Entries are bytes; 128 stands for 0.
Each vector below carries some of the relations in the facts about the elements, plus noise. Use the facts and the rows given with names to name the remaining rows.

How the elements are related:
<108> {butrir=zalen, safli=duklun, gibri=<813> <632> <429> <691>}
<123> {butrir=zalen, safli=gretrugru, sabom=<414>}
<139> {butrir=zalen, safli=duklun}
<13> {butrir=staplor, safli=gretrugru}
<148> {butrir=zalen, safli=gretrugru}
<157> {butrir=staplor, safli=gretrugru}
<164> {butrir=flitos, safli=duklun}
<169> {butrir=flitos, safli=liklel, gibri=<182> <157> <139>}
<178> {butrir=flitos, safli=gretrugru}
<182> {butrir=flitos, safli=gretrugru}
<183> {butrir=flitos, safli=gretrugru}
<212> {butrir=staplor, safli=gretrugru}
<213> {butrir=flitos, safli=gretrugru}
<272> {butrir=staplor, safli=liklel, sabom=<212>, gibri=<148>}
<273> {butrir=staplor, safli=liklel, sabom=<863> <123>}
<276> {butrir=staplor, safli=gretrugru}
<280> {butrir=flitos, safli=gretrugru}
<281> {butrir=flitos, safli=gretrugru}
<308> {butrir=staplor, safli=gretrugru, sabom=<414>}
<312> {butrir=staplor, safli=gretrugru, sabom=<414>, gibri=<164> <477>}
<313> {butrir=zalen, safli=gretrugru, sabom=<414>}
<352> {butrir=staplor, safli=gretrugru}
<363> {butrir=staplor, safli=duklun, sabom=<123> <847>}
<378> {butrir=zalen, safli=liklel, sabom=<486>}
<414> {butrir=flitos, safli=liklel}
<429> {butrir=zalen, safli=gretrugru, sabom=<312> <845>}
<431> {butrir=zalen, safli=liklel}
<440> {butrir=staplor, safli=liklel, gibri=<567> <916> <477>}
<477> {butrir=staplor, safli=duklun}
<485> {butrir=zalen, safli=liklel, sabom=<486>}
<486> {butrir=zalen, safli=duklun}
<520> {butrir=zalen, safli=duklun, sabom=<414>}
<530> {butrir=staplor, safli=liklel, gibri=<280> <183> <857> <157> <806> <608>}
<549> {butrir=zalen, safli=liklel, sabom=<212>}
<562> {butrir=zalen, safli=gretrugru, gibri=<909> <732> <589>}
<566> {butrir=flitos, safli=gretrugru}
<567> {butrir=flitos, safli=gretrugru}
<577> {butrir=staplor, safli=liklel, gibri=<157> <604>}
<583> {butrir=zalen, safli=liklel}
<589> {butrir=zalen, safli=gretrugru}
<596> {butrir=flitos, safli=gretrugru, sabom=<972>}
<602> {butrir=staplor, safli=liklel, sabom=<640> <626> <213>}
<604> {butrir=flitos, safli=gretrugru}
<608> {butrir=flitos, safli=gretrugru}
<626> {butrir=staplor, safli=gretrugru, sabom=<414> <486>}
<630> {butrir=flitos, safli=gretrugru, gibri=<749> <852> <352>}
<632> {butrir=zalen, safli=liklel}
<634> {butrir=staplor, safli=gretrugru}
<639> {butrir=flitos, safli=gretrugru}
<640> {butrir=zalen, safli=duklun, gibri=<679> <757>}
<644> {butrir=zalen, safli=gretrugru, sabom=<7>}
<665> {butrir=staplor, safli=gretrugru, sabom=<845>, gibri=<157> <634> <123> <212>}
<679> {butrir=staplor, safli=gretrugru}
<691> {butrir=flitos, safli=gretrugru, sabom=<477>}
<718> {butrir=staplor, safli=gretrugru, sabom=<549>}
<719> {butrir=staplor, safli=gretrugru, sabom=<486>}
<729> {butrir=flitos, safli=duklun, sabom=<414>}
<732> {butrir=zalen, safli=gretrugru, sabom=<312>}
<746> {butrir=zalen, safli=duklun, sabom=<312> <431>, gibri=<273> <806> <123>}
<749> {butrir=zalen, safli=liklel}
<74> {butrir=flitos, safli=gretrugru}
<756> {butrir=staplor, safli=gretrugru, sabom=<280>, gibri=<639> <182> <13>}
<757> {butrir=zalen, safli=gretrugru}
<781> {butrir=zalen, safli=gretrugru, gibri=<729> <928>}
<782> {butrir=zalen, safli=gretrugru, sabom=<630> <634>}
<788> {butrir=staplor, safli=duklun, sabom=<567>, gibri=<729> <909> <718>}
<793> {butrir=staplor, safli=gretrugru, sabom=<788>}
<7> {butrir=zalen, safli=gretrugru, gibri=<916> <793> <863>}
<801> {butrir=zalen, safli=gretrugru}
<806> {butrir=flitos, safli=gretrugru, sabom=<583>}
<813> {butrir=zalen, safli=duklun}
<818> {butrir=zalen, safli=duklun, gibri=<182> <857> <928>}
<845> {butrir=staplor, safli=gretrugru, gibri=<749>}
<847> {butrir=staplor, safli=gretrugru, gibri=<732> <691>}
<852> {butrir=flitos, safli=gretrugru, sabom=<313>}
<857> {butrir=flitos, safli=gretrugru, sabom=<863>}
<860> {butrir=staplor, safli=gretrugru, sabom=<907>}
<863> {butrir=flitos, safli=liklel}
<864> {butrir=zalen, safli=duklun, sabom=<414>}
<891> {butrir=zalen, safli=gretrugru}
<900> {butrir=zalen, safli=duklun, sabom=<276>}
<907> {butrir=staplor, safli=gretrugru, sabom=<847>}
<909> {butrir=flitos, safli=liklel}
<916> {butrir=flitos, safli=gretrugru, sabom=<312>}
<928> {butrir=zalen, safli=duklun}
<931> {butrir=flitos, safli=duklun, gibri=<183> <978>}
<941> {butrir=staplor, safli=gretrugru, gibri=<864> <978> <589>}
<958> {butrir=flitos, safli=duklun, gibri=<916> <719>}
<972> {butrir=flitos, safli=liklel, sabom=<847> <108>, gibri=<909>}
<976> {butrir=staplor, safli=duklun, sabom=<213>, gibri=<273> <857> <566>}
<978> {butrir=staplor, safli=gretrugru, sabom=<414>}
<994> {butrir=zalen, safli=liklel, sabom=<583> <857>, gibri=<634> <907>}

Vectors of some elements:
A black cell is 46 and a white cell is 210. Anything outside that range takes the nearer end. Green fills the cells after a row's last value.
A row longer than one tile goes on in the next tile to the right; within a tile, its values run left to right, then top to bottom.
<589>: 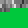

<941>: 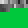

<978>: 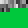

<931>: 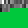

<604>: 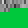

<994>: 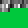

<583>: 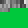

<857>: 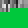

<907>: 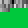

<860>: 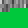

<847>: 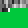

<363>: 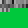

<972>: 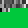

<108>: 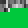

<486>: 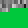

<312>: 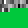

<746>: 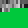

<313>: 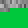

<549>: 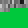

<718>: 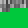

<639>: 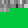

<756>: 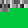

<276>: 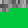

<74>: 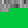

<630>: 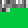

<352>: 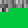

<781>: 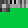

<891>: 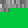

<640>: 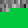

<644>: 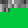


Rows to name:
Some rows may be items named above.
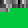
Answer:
<440>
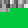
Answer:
<182>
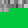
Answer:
<639>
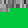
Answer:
<596>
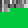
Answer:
<169>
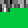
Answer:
<729>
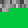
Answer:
<431>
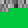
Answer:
<280>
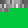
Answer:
<429>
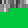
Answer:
<863>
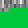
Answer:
<852>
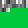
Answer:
<630>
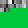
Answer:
<157>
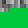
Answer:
<139>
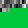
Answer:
<909>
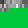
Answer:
<429>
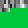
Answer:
<691>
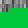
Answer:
<860>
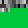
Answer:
<477>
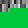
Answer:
<818>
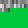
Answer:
<123>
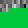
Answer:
<640>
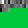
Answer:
<931>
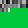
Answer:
<976>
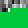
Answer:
<847>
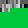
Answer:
<746>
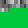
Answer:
<139>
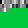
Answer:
<916>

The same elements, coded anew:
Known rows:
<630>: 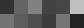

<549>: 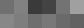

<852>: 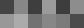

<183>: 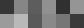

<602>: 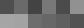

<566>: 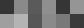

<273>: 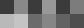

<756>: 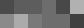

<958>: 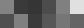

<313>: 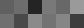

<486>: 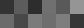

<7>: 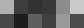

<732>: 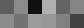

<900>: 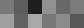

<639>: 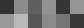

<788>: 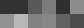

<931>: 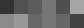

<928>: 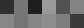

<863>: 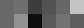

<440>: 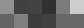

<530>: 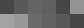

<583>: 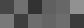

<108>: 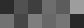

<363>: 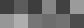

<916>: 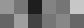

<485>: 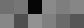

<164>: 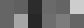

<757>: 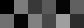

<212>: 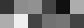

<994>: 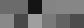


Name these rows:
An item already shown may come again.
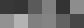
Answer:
<788>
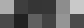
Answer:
<7>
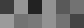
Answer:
<632>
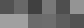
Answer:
<602>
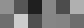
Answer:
<793>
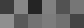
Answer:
<749>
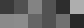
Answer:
<847>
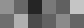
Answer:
<719>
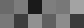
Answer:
<782>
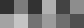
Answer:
<729>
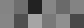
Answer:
<644>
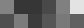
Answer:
<958>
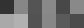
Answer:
<909>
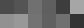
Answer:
<941>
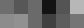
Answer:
<272>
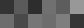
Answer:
<486>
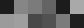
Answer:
<634>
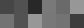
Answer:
<818>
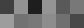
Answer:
<632>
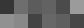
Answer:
<414>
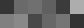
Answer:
<213>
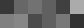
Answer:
<213>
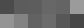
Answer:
<972>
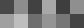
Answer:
<806>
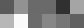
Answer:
<718>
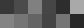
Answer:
<845>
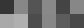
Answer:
<909>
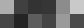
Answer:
<7>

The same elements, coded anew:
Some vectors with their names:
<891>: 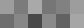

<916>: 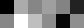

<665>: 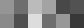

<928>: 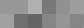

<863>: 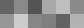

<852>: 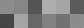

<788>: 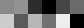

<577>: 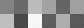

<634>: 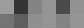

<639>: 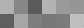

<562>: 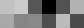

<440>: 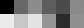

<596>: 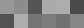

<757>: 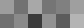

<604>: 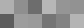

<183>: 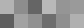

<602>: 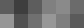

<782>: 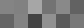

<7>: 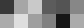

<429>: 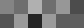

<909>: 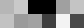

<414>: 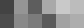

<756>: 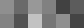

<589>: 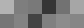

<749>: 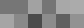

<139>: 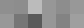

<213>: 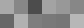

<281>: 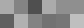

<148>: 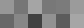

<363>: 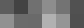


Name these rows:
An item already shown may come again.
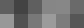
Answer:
<602>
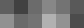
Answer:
<363>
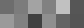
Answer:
<549>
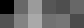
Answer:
<312>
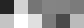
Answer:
<958>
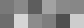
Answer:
<567>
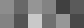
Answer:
<756>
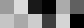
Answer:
<972>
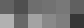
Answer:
<272>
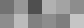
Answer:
<164>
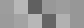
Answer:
<931>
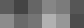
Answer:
<363>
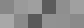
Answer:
<108>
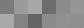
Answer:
<640>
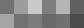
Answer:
<994>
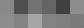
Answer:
<845>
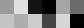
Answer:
<972>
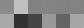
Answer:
<486>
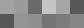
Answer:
<806>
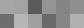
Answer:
<630>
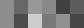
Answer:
<756>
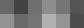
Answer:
<363>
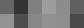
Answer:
<273>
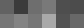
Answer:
<793>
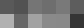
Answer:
<272>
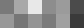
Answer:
<746>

